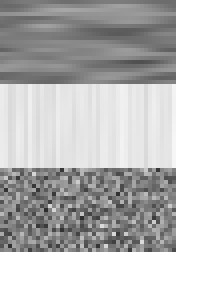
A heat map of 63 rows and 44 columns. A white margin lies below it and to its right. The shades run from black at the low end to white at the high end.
It is made of 3 by 1 panels. Panel 1,1: middling, streaked across. Panel 2,1: very high, streaked downward, faint in contrast. Panel 3,1: middling, fine-grained, strong in contrast.
